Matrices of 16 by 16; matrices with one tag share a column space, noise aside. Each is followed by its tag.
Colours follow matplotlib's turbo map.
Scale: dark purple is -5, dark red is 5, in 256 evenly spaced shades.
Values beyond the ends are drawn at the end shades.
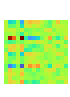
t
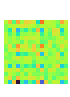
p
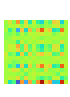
p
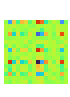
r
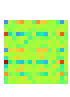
r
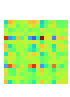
t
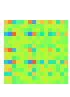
r
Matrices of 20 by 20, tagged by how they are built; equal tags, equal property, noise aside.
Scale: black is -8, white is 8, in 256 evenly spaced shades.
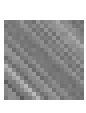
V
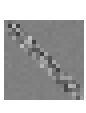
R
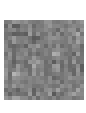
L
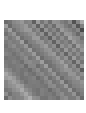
V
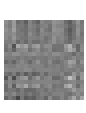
L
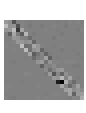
R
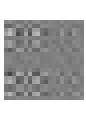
L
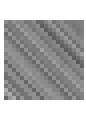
V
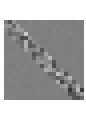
R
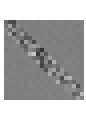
R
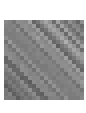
V
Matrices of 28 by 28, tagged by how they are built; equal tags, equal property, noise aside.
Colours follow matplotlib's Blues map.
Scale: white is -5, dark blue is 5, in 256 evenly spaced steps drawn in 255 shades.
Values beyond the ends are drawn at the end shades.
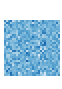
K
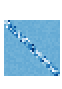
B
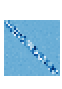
B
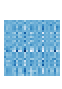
K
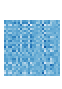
K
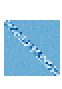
B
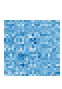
K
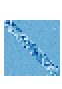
B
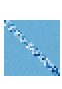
B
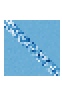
B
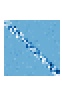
B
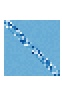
B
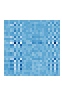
K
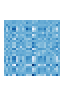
K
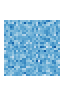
K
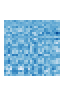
K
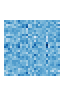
K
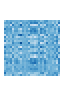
K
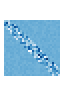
B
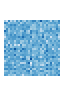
K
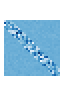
B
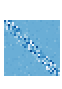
B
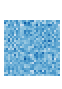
K
